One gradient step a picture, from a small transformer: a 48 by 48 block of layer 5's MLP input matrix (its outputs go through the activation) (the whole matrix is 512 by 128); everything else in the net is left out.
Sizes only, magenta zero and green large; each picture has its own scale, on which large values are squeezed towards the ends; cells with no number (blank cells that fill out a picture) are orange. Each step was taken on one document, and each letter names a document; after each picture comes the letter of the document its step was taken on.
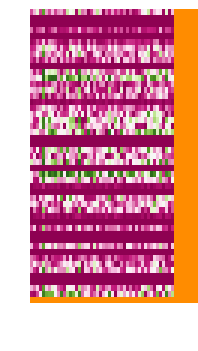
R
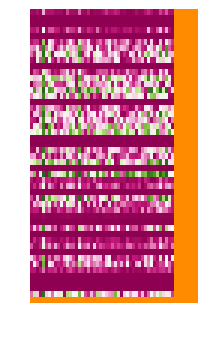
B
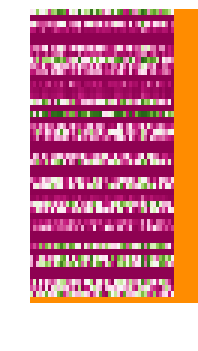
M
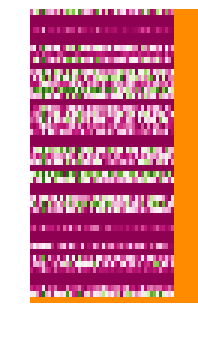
B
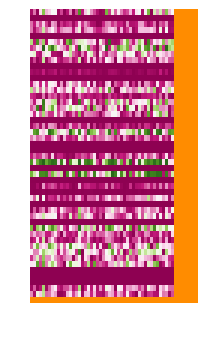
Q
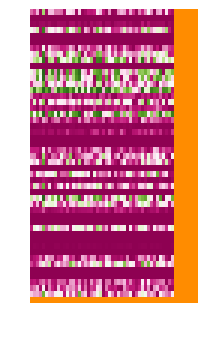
B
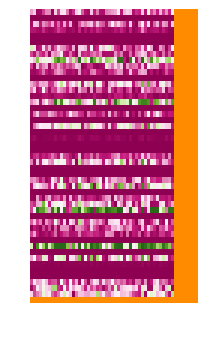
M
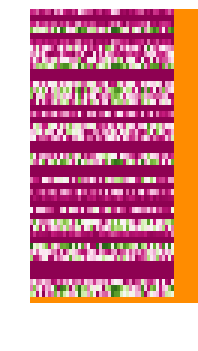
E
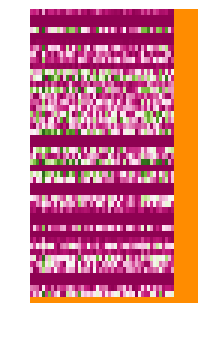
R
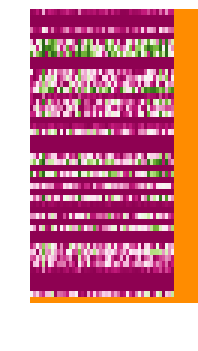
Q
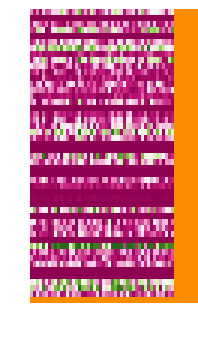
E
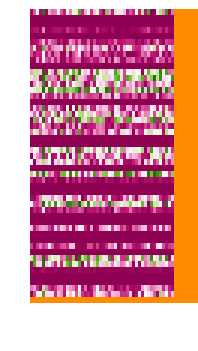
R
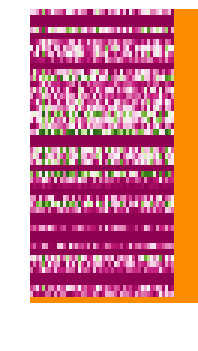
R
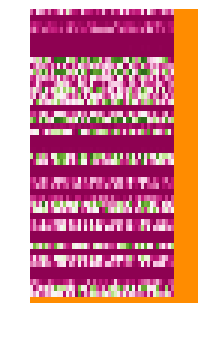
M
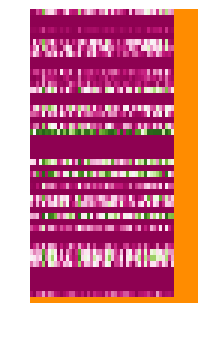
Q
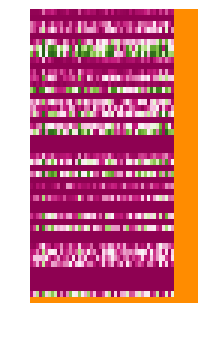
Q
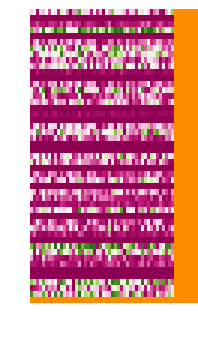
E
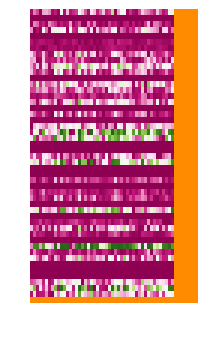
E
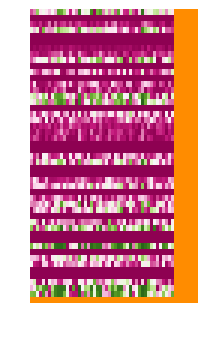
M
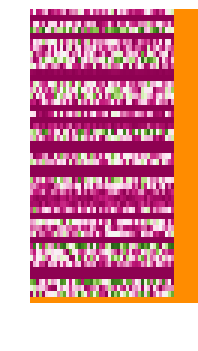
E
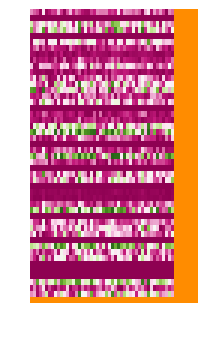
E
